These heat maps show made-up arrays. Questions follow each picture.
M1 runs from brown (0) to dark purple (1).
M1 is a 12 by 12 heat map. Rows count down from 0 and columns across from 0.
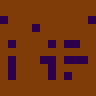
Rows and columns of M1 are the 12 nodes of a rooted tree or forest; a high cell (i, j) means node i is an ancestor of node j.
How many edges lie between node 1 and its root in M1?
4
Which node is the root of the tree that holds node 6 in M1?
7
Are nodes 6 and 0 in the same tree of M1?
no
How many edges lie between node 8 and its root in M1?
3
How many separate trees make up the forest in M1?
3
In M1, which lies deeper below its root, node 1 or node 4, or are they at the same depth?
node 1
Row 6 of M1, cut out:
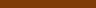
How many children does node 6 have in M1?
0
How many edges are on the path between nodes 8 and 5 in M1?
2
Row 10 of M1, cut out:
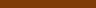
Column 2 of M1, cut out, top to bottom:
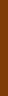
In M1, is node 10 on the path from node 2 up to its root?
no
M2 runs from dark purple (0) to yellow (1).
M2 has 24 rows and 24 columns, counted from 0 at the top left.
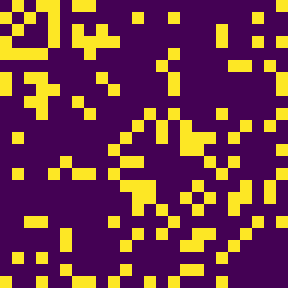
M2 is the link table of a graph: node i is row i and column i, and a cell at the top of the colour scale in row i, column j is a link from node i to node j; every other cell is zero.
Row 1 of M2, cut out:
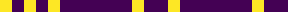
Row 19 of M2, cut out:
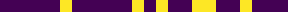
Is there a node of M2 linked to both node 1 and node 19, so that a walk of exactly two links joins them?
yes
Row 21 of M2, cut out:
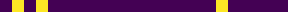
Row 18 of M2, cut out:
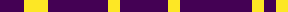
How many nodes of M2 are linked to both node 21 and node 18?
1
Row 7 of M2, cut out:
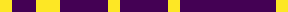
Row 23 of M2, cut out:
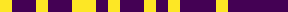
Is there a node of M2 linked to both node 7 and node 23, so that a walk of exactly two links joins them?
yes
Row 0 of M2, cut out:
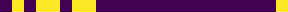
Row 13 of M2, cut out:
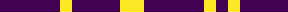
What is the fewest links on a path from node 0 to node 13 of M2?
3
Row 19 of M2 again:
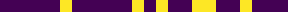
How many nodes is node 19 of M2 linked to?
6
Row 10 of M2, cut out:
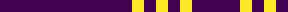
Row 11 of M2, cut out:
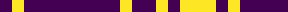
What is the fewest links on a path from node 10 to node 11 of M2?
1
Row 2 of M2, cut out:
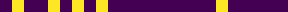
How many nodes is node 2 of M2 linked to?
5
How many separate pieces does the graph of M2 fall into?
1
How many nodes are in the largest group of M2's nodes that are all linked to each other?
4
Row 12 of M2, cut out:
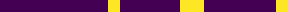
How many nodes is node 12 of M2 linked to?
4
